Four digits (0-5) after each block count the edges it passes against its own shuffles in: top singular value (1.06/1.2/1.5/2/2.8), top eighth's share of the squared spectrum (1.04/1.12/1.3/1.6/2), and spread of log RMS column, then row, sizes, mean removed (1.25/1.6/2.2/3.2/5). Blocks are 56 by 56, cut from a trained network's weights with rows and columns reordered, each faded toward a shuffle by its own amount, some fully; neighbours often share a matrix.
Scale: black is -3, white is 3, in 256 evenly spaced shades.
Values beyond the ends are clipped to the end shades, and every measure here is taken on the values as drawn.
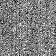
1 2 0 1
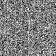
1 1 0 0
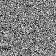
2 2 0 0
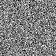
1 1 0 0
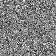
0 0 0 0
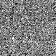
1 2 1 0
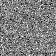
0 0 0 0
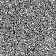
0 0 0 0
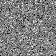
0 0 0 0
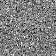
0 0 0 0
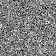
0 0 0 0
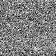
1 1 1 0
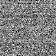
2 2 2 0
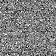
1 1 0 0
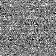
2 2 2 0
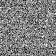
1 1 0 0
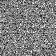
1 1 1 0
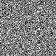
2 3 1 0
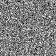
1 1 0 0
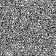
1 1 0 0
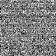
2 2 1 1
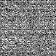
3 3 2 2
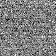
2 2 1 0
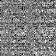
3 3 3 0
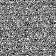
2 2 1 0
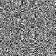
3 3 2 1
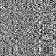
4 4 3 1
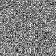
3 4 1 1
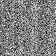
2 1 0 0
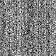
3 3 0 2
